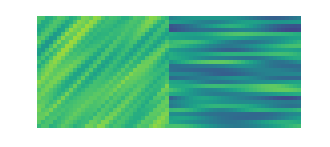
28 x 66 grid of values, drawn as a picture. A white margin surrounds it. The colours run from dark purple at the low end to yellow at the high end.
The table splits into one row of 2 panels. Panel 1,1: high, slanting up to the right. Panel 1,2: middling, streaked across, strong in contrast.
